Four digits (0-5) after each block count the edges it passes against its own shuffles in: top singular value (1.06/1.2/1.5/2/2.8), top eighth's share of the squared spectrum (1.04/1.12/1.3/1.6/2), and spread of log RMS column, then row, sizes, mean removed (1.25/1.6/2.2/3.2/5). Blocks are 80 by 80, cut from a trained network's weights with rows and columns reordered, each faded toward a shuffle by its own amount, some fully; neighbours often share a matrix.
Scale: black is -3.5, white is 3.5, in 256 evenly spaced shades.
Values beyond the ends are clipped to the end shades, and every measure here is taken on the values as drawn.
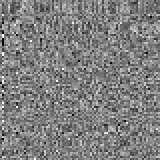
4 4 2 1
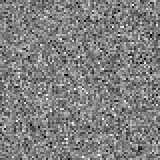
2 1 0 0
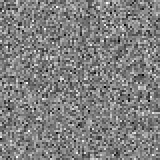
2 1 0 0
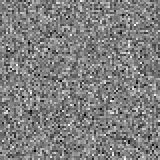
0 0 0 0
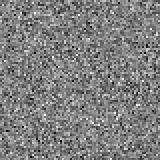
0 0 0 0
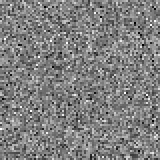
0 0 0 0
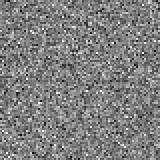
0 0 0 0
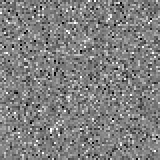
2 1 0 0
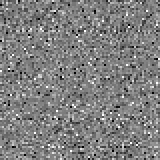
3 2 0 2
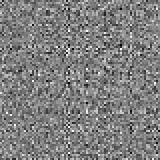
4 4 3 2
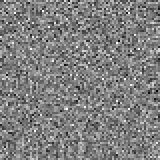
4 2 0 1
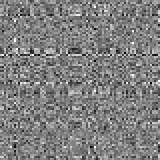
5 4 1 3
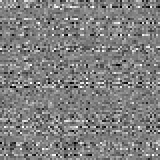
4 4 1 4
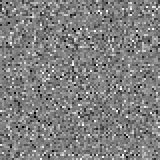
3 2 0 2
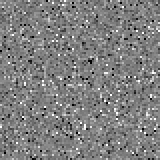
1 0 0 0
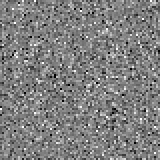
2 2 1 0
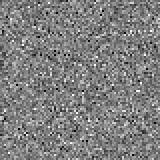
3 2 0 1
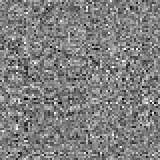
4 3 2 2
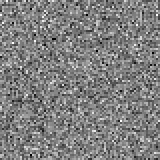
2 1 0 0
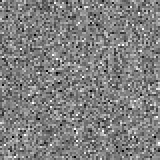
1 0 0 0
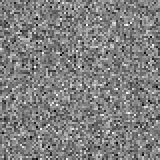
2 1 0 0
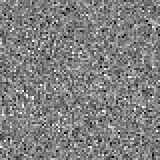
0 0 0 0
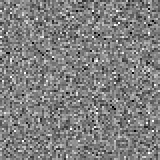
3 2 1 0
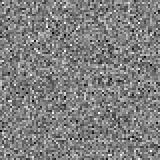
3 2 1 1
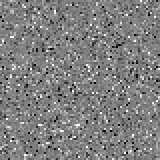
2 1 0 0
